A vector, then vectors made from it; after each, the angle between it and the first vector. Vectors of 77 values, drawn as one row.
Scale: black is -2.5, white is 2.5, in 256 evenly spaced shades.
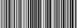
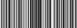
nearly parallel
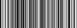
partly opposed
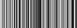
partly aligned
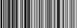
orthogonal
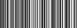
nearly opposite
